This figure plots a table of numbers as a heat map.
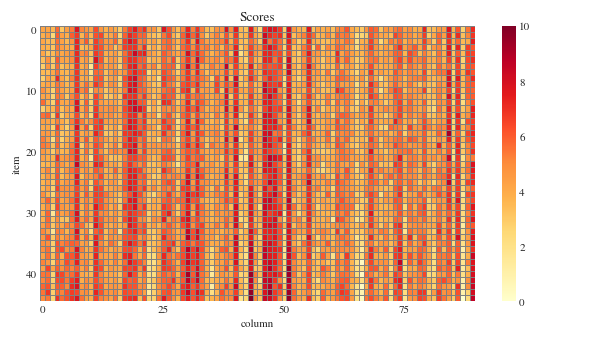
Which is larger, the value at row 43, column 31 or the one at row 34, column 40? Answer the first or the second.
the second
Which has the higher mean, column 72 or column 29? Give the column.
29
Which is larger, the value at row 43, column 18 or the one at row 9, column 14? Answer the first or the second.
the first
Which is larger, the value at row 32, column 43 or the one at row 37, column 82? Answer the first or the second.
the first
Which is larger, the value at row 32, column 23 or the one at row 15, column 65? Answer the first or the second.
the first
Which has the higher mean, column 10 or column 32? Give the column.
32
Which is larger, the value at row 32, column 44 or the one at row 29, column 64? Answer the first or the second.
the second
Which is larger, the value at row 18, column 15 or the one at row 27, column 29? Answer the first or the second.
the second
